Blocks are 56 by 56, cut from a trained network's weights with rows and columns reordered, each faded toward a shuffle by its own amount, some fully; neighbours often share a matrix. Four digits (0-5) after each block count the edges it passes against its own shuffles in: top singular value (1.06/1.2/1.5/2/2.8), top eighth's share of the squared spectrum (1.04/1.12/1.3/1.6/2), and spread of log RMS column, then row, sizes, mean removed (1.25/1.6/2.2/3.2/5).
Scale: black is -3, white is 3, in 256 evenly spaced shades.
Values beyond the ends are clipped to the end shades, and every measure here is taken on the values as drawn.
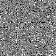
2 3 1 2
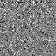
3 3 0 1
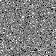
1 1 0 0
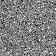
0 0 0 0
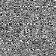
3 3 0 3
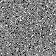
0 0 0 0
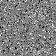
0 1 0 0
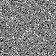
2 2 0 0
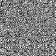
3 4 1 2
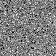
1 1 0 0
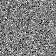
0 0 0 0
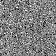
1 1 0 0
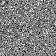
0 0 0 0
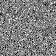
0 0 0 0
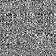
3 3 1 3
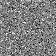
1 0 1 0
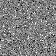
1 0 0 0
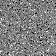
1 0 0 0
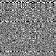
4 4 0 3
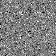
2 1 0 0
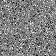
1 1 0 0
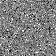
1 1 0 0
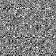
3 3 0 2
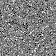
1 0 0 0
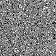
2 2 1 0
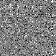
2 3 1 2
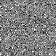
2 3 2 1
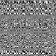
4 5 1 4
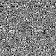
3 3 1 2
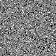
2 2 0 1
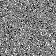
0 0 0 0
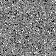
1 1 0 0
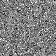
1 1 0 0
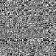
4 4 1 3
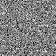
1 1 0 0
